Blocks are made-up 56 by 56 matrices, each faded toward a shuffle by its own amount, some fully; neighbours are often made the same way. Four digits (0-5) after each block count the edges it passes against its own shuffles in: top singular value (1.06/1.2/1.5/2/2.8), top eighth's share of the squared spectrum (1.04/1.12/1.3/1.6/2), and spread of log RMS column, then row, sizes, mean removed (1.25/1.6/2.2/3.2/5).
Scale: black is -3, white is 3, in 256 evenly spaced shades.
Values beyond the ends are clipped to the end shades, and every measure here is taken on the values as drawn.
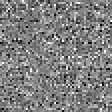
3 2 0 1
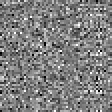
4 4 2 2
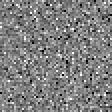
0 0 0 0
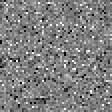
2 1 0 0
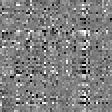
4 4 3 3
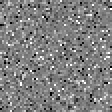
0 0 0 0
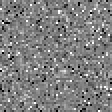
0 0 0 0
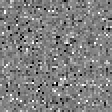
2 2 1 0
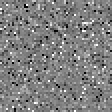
2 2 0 0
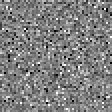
1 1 0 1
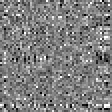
4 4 2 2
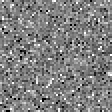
0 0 0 0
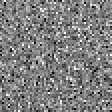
2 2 0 0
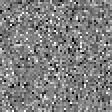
1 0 0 0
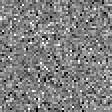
0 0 0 0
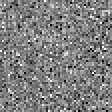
0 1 1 0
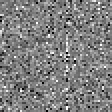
1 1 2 0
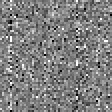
2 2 2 0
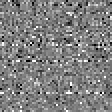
3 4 1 2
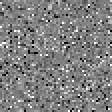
2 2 0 1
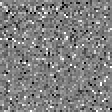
2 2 0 1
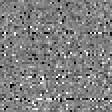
3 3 1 2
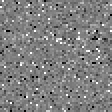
2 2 0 0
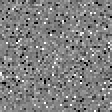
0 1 0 0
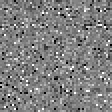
2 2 0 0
